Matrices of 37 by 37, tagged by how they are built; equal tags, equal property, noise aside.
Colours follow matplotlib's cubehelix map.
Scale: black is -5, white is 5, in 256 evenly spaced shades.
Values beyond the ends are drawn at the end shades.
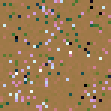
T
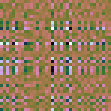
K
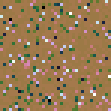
T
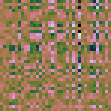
K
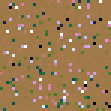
T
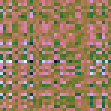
K
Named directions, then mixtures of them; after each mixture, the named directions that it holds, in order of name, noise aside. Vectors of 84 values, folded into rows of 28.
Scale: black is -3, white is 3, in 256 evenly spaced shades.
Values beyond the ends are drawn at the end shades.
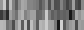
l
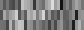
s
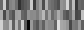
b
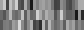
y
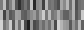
b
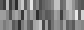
y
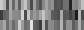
l, s, y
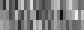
y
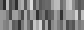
y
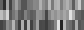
l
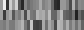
b, y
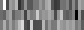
b, y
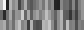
b, l, y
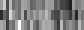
l, s, y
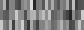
b, l, s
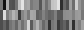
b, s, y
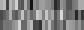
y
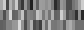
y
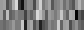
b, l, y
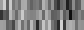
l, y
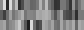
b, l, y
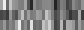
l, y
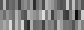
b, s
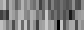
l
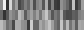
b, l, y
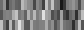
b, l, s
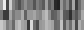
b, l, y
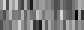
y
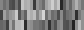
s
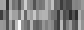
l, s, y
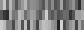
l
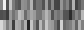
b, l
